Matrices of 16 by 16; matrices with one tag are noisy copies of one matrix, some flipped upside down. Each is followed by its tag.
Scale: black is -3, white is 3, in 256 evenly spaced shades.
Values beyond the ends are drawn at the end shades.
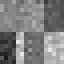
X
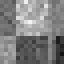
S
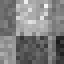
S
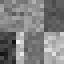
X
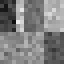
X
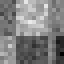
S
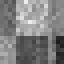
S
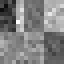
X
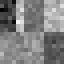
X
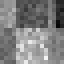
S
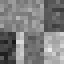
X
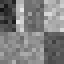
X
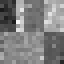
X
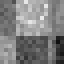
S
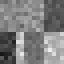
X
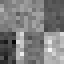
X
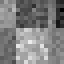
S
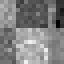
S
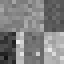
X
